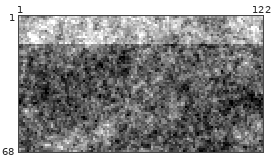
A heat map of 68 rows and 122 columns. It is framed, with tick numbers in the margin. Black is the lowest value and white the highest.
Seam: horizontal, 20% of the way down, the top part higher. Grain: blotchy. Ninth with the highest average: top left.
